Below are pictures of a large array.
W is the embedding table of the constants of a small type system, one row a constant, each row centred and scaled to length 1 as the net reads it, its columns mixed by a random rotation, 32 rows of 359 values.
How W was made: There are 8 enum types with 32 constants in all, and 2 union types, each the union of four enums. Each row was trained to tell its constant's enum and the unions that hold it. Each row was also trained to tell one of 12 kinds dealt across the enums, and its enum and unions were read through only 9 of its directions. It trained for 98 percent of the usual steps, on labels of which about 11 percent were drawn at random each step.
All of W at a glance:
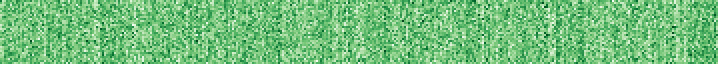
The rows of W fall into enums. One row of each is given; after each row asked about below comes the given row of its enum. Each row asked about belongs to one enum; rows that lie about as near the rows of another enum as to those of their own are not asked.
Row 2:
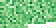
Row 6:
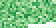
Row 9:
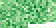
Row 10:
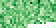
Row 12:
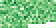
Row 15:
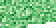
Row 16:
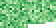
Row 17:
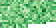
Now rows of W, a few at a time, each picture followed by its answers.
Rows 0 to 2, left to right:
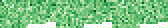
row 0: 10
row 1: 10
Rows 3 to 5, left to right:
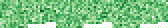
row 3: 15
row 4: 10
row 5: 6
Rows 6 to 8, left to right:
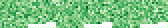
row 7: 12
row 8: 6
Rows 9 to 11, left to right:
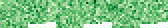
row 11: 12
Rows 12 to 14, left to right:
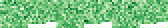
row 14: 2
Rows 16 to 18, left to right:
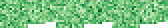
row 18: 16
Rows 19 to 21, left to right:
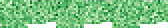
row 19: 2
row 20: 6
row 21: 6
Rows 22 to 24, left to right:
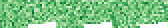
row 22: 16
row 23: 12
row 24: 6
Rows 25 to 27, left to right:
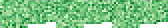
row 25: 15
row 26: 12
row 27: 15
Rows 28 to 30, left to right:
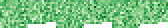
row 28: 15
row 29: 10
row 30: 10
